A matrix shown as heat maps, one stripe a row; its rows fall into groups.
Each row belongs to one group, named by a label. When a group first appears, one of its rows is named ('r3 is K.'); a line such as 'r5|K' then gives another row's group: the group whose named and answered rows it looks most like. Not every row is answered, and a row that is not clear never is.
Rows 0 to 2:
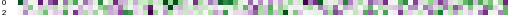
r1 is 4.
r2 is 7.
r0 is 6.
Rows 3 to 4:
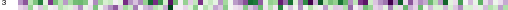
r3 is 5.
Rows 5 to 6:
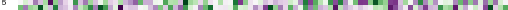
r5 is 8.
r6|4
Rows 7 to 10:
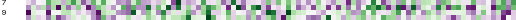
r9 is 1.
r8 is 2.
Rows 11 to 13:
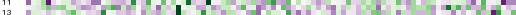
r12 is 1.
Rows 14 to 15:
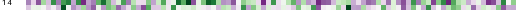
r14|2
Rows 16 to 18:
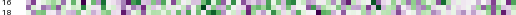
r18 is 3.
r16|7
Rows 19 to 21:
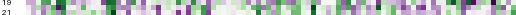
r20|4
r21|4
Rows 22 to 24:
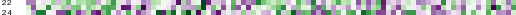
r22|5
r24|6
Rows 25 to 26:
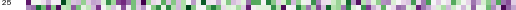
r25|1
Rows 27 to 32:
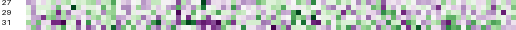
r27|5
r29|4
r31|6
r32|1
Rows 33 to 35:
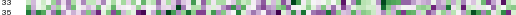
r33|4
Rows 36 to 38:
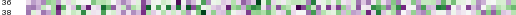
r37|2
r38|8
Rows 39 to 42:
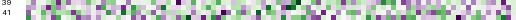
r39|4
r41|2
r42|6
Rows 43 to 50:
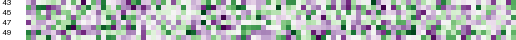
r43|7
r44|6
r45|5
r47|1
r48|2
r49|6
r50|3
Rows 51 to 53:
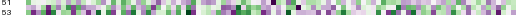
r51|4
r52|2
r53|2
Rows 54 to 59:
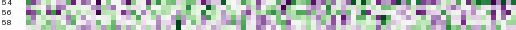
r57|3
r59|1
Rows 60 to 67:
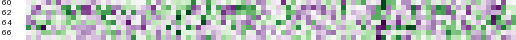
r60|8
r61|2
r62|2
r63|8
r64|5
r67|1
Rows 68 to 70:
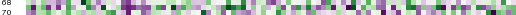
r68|6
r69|6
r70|5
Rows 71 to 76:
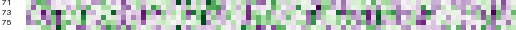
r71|3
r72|3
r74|8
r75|5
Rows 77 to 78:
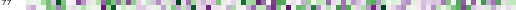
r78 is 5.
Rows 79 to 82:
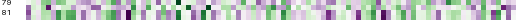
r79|1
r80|1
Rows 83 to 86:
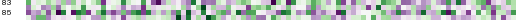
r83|4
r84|8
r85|2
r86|3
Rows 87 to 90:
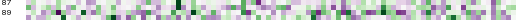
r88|3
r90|1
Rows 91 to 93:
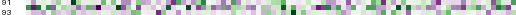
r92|6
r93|7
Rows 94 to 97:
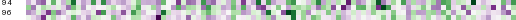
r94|7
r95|3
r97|7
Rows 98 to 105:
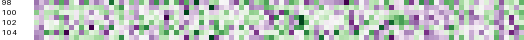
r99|5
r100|4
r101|4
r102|4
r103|7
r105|5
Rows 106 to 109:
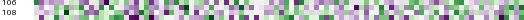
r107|7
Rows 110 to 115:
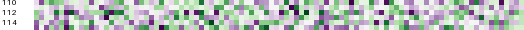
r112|4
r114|8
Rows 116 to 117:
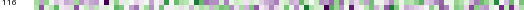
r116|6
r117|3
